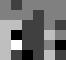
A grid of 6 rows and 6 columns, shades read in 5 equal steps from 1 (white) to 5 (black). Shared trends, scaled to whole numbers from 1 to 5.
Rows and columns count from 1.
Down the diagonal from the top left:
3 3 4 4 3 4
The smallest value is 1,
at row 5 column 2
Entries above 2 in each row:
6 6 4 4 4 4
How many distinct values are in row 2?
2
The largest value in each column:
3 5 5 4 3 5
